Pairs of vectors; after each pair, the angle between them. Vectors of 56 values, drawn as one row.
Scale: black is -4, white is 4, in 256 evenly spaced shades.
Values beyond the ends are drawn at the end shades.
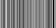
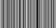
partly aligned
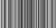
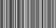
orthogonal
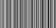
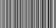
nearly parallel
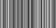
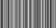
nearly opposite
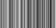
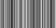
partly aligned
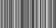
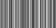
nearly parallel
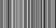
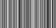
orthogonal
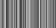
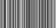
nearly opposite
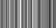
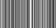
orthogonal
